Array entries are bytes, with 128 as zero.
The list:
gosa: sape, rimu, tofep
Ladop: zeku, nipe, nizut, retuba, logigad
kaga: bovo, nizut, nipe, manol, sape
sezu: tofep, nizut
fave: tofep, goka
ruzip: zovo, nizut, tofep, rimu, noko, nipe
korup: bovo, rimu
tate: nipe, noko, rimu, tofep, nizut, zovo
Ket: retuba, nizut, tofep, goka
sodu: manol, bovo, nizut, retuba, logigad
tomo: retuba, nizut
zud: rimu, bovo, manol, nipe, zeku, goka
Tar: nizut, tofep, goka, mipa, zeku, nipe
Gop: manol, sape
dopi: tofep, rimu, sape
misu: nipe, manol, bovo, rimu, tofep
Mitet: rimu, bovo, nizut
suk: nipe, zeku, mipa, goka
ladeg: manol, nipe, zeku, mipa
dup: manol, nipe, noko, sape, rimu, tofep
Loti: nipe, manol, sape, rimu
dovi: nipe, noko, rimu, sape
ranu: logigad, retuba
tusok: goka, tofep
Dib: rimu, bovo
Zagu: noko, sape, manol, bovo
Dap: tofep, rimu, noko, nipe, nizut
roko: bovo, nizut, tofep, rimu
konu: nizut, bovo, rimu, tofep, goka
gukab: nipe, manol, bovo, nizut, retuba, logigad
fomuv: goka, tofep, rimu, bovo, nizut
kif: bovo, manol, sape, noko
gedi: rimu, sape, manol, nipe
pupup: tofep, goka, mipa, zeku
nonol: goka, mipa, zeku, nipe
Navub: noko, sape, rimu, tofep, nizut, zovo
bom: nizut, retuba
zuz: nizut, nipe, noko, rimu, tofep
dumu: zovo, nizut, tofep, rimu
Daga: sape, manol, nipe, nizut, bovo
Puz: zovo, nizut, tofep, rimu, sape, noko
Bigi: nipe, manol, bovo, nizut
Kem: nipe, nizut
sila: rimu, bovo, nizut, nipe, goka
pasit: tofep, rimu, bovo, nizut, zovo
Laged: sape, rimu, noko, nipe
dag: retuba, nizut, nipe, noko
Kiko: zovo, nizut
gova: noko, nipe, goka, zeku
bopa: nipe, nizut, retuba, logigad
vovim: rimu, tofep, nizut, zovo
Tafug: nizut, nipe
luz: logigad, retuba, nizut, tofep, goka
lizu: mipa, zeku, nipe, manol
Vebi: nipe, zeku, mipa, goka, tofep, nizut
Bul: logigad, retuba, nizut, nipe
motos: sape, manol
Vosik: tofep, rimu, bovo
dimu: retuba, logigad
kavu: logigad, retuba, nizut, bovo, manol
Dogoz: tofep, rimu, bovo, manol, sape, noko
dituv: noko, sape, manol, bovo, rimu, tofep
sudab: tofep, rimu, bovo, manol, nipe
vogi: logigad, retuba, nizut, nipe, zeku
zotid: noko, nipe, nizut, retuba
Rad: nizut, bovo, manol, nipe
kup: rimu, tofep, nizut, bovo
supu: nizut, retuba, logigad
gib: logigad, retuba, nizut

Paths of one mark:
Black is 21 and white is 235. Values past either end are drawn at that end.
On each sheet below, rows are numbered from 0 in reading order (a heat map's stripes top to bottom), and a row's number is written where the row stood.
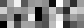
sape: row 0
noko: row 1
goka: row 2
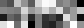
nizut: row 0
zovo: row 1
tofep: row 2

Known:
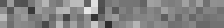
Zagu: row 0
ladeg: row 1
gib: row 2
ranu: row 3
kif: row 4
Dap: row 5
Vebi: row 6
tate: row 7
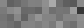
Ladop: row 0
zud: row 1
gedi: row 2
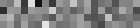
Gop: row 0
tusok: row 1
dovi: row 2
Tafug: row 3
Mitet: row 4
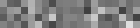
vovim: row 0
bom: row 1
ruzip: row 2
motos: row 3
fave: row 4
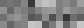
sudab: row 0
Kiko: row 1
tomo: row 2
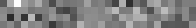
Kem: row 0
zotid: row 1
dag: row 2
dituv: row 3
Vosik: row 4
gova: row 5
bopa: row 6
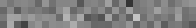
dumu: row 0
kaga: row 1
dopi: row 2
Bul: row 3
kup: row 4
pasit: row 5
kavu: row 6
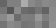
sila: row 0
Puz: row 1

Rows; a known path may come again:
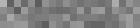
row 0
zuz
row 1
Tar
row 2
Dogoz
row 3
sodu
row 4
misu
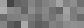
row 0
supu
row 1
gukab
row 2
dup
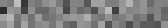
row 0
Gop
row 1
luz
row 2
Rad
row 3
gova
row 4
ladeg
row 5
bopa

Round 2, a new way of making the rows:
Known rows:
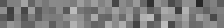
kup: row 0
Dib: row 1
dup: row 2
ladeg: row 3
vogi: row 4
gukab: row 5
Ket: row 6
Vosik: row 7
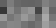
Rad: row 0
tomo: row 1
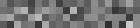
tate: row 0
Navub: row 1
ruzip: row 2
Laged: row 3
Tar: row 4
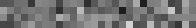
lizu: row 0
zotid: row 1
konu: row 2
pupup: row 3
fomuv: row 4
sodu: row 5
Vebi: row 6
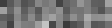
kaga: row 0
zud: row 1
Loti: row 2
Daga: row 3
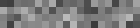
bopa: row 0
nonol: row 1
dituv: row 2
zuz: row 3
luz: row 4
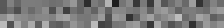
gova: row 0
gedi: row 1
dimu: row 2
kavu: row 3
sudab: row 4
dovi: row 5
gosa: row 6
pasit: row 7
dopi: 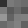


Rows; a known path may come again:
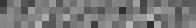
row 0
fave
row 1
gib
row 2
Gop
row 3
Tafug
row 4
tusok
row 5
Navub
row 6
Kiko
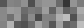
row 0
Bul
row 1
sila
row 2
gukab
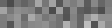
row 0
Kem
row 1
nonol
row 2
Mitet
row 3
gova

